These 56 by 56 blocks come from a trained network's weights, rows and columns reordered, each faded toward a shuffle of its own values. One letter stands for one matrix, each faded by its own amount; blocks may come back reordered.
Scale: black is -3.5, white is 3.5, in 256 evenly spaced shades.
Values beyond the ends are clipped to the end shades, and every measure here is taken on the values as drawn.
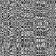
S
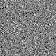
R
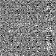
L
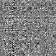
L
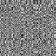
S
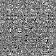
L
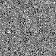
R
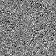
R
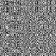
S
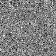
R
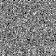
R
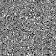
R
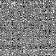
L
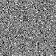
R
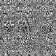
L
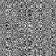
S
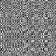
S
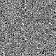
R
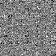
R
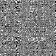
L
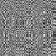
S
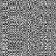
S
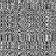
S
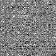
L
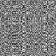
S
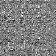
L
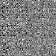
L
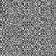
S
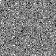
R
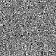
R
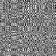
S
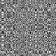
S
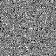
R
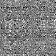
L
